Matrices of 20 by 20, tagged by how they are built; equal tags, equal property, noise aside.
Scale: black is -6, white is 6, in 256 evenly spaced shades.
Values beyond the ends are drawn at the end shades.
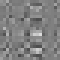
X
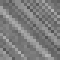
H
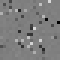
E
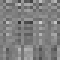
X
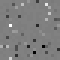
E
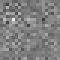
X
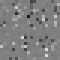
E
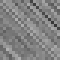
H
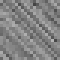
H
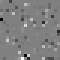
E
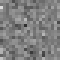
X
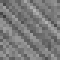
H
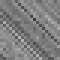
H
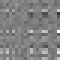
X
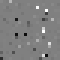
E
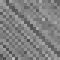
H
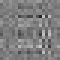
X
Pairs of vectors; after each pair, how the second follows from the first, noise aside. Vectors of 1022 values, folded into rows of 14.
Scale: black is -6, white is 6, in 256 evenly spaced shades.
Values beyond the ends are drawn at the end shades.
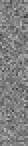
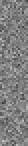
wrapped around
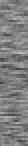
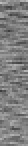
wrapped around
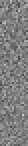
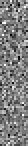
scaled up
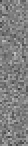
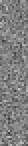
negated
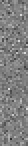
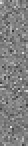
wrapped around
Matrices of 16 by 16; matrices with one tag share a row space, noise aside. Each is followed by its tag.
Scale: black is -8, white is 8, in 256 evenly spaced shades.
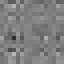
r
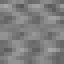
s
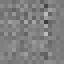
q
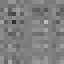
r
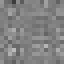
r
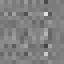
q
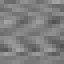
s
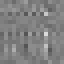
q
